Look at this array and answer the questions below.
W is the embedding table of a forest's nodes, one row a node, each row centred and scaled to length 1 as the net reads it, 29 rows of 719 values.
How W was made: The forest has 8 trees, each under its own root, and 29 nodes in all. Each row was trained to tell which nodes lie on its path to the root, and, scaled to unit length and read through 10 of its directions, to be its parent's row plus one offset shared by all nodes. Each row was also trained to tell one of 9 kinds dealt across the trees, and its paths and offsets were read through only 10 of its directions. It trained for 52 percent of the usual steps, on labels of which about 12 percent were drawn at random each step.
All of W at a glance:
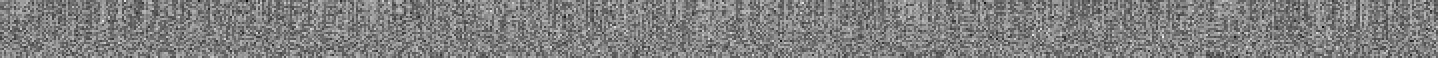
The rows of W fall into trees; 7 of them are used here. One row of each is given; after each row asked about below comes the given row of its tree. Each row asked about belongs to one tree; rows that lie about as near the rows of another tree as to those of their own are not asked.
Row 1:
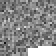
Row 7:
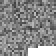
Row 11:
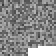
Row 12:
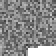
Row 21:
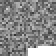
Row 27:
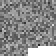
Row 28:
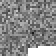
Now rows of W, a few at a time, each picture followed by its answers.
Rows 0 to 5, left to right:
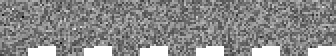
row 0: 1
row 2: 7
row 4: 1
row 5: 21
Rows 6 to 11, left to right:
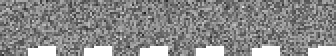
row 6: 1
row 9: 7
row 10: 21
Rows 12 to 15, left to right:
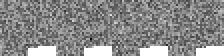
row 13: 11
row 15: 28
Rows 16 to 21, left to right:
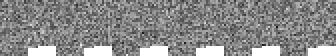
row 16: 1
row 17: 11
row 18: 28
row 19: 11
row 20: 27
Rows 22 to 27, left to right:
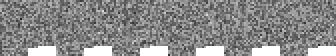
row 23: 12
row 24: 11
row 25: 12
